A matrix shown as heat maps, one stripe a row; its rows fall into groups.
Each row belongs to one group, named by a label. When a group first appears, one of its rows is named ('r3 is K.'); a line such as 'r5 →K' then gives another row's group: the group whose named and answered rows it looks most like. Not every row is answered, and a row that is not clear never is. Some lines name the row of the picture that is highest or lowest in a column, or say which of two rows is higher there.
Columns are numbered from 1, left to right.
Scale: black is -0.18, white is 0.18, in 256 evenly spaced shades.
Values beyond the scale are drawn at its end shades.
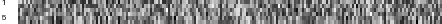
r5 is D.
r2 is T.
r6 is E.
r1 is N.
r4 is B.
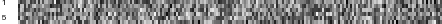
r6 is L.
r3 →B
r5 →B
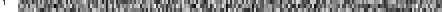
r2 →D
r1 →T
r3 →N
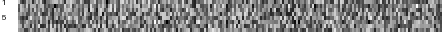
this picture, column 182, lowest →2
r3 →D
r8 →B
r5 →L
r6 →E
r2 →D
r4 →T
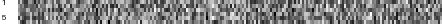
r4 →L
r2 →T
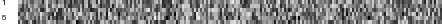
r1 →N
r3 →T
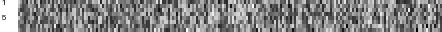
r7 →E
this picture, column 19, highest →7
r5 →T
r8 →E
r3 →T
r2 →T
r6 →T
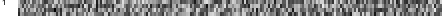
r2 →N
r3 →D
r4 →B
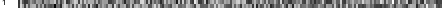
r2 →D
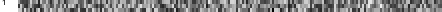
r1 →L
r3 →N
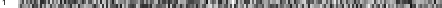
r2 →T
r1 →N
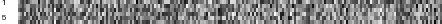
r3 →E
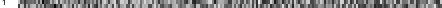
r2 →D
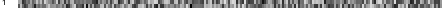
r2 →B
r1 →L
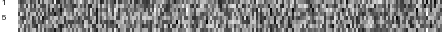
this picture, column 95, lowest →6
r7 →T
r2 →N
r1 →E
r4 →D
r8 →D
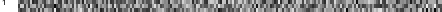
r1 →T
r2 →D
